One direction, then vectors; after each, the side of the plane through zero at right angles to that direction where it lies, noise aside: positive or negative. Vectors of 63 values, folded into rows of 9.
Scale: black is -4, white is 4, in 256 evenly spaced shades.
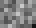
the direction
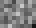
positive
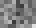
negative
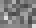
negative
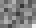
negative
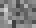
negative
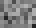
positive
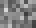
positive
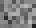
positive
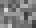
positive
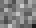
positive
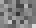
negative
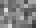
positive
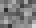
negative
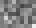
negative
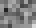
negative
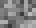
negative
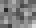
negative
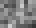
positive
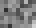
negative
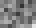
negative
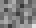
negative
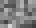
positive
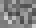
negative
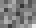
negative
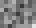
negative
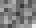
negative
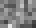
positive
